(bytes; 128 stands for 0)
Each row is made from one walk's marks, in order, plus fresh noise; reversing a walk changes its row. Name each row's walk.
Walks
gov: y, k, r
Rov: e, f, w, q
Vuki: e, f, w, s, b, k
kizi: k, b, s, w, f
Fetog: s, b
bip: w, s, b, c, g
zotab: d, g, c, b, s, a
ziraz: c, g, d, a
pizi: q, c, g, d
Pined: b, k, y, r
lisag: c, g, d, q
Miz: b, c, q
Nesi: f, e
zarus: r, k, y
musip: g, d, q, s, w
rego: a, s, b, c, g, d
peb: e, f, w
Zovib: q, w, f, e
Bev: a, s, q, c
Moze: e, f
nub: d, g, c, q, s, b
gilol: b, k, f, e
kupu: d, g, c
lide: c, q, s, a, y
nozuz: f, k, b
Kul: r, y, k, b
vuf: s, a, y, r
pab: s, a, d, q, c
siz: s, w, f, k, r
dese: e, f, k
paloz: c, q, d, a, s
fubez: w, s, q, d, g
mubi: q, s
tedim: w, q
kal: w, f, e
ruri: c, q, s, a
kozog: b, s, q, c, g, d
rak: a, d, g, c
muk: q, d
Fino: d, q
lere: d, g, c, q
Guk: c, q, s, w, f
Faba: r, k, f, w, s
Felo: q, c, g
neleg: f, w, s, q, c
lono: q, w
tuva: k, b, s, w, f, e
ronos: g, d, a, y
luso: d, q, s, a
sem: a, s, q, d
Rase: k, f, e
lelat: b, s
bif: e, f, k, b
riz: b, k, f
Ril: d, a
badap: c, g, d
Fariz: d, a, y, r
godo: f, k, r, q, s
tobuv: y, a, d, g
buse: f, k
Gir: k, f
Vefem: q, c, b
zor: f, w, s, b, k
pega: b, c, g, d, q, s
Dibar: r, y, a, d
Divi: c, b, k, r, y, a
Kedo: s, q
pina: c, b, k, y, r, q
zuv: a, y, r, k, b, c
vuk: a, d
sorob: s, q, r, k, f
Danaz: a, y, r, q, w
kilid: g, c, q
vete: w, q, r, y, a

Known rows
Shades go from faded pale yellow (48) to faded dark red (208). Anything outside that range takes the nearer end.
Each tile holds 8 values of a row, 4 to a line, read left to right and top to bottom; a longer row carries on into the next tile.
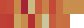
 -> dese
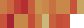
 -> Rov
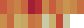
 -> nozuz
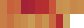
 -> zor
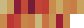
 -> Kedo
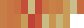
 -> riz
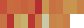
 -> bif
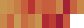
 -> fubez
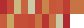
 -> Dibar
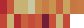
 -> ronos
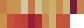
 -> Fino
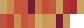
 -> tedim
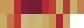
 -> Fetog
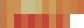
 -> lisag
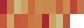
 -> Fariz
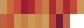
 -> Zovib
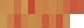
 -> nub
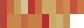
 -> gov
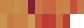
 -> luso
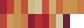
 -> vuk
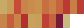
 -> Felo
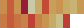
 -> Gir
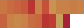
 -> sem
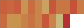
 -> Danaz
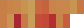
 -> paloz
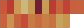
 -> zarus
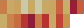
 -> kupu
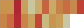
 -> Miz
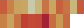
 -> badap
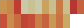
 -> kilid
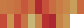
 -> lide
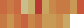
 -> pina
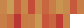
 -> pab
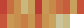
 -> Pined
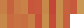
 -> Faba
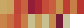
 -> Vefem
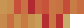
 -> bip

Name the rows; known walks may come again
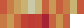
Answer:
badap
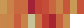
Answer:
ruri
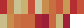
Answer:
Ril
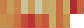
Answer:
lere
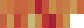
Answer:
lide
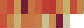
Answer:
buse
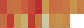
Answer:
bif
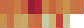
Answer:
nozuz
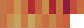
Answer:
vete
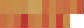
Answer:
pizi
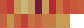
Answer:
zarus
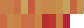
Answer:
musip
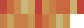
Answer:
Divi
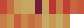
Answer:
Kul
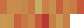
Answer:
zotab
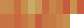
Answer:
kozog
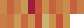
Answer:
godo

